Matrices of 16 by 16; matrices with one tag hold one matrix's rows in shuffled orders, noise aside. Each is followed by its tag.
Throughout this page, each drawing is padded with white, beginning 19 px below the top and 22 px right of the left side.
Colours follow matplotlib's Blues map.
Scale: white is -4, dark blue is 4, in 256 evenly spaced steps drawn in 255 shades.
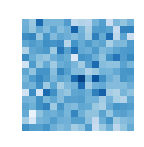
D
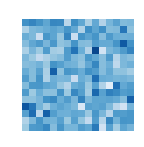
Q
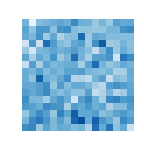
D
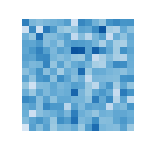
D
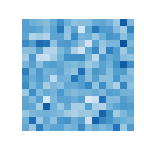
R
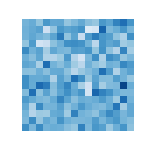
R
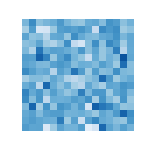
R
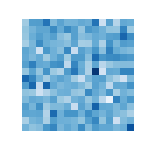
Q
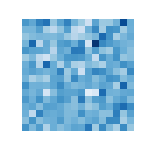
R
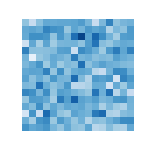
D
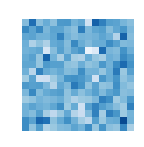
R
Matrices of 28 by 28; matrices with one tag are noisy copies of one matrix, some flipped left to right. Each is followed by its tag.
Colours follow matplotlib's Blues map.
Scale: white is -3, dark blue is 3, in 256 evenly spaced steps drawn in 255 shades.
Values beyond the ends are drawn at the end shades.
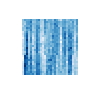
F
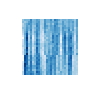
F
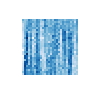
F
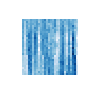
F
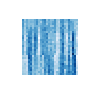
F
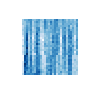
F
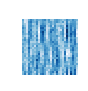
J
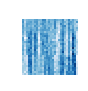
F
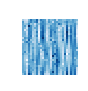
J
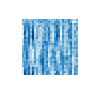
J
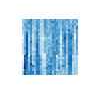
F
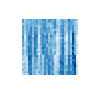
F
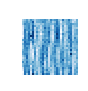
J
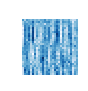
J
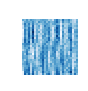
J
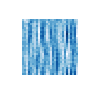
J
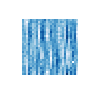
J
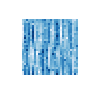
J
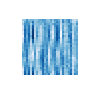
J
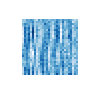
J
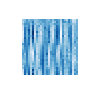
J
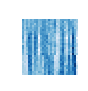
F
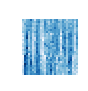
F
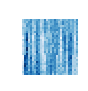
F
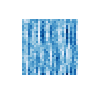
J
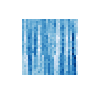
F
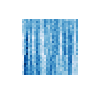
F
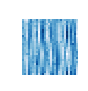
J
